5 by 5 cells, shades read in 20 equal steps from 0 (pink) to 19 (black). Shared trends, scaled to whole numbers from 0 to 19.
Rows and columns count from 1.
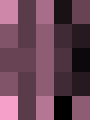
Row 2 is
9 12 8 14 16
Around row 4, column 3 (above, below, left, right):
8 5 12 14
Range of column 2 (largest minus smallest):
1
